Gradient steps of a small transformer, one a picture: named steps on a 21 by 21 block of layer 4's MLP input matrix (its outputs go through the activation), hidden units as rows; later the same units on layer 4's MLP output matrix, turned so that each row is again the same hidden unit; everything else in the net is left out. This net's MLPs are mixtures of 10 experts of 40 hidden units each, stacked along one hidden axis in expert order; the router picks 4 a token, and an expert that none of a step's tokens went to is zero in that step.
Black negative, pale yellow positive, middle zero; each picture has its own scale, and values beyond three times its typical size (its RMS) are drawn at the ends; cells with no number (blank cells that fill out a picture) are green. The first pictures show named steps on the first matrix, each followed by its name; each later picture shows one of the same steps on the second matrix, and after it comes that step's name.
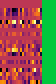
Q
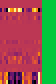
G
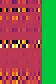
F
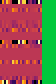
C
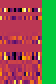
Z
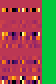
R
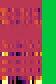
Q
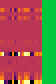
G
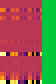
G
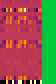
F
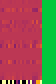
C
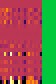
Q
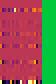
R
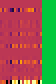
R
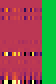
G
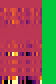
Q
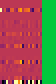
R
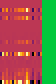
Z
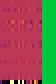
C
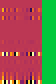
G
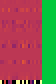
C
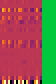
F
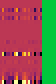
G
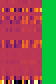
F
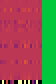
C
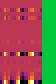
G
